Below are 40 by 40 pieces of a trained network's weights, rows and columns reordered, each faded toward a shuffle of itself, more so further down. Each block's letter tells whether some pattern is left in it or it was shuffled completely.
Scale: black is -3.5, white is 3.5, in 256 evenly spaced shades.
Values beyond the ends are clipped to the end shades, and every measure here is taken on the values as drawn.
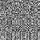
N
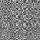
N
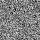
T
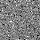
T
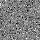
T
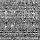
N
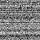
N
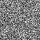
T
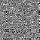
N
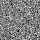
T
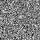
T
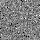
T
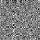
N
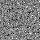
T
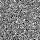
T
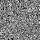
T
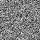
T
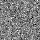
T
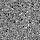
T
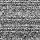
N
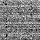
N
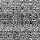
N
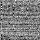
N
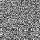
N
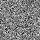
T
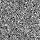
T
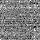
N
